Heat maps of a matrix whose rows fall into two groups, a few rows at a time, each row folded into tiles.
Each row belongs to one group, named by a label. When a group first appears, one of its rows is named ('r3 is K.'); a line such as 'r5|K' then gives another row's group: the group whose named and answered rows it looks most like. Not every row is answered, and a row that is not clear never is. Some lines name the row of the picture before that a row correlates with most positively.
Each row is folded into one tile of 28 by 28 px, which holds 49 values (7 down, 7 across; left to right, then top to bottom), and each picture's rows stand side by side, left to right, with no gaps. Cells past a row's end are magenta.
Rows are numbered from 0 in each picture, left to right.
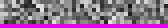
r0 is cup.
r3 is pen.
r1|pen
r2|pen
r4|pen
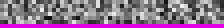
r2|pen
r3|cup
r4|cup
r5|cup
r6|cup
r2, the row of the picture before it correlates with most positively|1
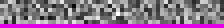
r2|pen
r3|pen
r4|cup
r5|pen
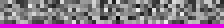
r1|cup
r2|pen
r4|pen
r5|pen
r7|cup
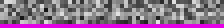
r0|cup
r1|pen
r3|cup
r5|pen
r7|cup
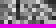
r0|pen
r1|cup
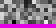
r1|pen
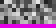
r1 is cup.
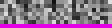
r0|cup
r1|cup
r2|pen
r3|pen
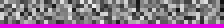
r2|pen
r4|cup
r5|pen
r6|pen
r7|cup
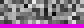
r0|pen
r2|pen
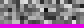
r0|pen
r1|pen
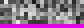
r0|pen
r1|cup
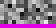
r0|cup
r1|pen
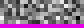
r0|pen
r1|pen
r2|pen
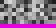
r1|cup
